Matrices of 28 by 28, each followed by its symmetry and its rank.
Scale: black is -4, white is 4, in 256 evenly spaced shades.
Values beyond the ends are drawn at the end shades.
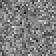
neither, full rank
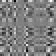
neither, rank two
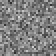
neither, full rank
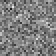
neither, full rank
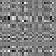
neither, rank two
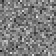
neither, full rank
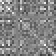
symmetric, rank five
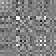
symmetric, rank three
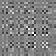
symmetric, rank three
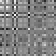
symmetric, rank two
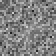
symmetric, full rank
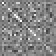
symmetric, rank five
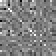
symmetric, rank five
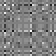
symmetric, rank two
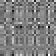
neither, rank two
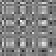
symmetric, rank two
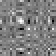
symmetric, rank three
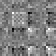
symmetric, rank three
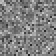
symmetric, full rank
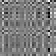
neither, rank two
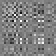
symmetric, rank two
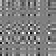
neither, rank two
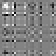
symmetric, rank two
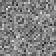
symmetric, full rank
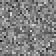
neither, full rank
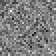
symmetric, full rank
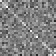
symmetric, rank five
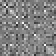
symmetric, rank five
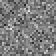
symmetric, full rank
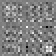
symmetric, rank three
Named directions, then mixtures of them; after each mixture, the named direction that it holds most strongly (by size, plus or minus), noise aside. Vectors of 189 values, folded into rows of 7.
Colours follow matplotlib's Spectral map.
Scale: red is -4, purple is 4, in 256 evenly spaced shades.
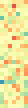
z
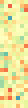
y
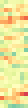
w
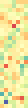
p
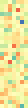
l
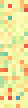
y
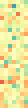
z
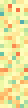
l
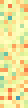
y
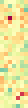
y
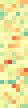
z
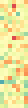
z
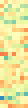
w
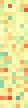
y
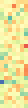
z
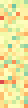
z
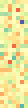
l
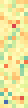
p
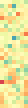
z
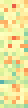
z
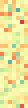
l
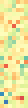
p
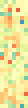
l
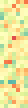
z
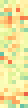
w
